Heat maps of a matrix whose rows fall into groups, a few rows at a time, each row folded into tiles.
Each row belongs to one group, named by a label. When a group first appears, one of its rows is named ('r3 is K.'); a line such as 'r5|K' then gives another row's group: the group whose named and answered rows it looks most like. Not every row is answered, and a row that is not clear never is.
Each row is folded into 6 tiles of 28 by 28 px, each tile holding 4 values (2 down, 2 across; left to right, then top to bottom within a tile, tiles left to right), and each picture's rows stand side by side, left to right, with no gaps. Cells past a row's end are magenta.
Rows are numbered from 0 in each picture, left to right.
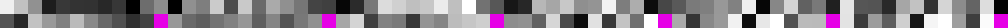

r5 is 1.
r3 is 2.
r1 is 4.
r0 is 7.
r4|1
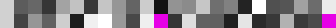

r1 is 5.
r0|1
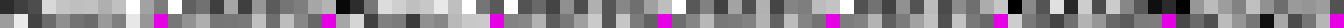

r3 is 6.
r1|6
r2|2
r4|6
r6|4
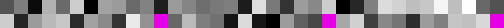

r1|5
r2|2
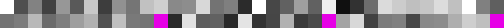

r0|6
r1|5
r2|2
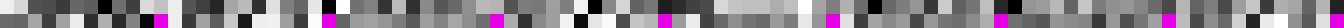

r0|7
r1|1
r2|6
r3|1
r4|2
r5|1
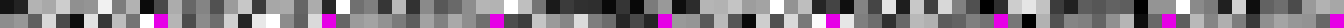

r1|1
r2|6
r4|2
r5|4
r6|7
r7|6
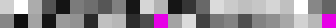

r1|2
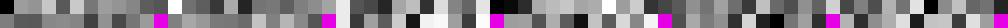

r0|4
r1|6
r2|1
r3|2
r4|5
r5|1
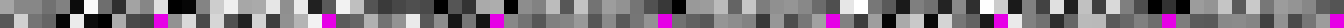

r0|5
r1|2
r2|7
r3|4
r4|4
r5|7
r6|4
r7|4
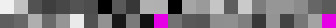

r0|7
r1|4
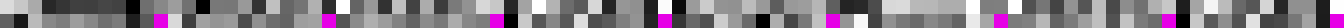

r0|7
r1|1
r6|6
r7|5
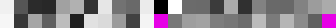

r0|1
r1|6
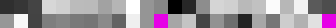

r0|2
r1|2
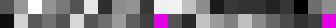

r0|5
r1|7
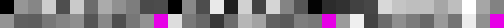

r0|4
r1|4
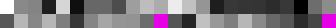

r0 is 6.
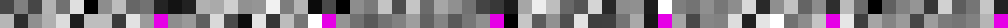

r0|1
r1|2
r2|4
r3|5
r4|1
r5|1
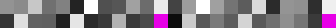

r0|5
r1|5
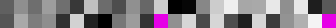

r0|5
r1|2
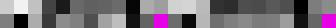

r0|7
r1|7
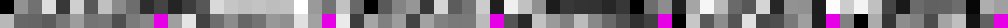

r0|4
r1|2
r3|7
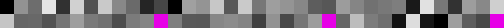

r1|4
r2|5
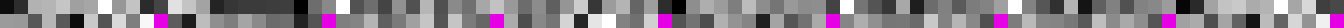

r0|2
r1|7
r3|1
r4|4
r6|6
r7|2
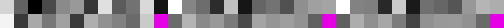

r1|6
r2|6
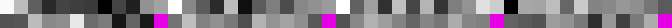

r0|7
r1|6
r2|6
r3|4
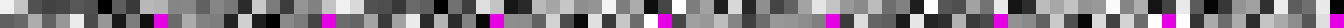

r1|5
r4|6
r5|5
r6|2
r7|1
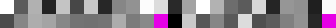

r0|6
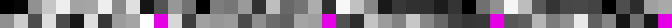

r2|7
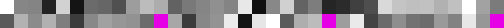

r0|6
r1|1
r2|2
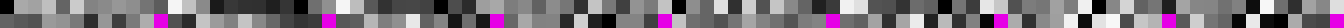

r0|4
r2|7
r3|5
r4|4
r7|5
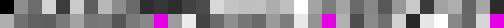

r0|4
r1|2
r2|1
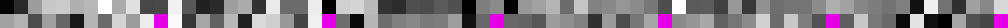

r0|2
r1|1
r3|4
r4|6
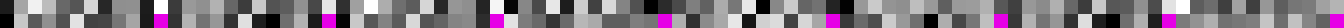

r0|5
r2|5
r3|4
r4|1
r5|4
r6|5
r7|6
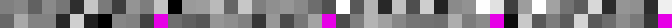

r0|5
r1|4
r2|6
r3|5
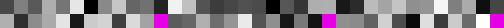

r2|2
